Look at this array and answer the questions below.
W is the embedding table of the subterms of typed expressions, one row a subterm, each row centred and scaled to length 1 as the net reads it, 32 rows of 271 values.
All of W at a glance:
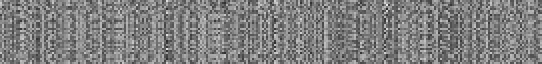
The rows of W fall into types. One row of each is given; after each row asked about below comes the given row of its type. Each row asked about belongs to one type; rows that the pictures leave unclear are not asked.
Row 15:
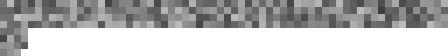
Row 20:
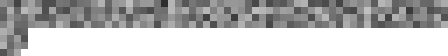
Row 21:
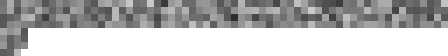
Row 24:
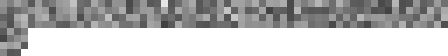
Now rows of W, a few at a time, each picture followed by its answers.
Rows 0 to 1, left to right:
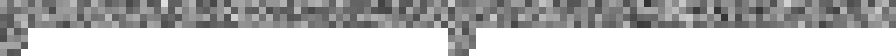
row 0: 24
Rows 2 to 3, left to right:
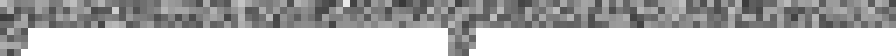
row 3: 20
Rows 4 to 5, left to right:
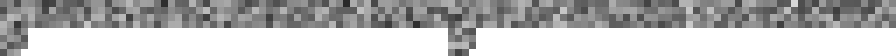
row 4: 20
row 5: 24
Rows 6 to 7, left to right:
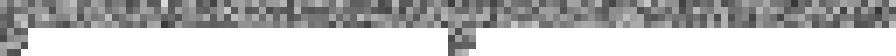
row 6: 24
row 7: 15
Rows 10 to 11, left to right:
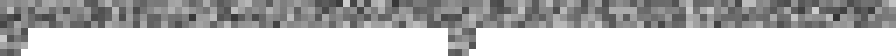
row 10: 21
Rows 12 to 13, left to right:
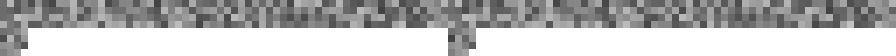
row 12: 15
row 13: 15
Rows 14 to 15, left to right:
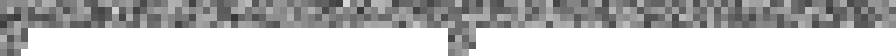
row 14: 21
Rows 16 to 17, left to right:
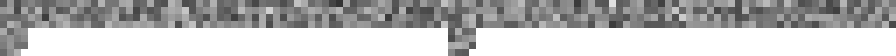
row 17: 24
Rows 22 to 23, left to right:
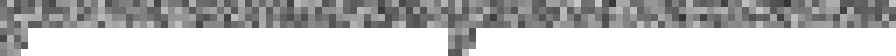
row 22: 15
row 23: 21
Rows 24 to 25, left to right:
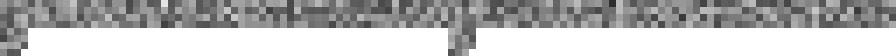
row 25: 20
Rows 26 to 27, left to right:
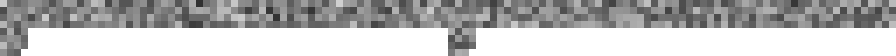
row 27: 15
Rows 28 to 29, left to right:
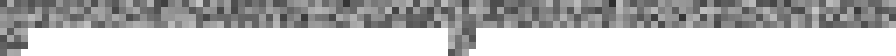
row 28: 15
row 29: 20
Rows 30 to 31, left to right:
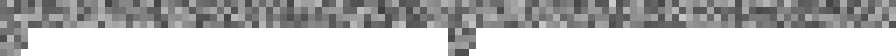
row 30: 15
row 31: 24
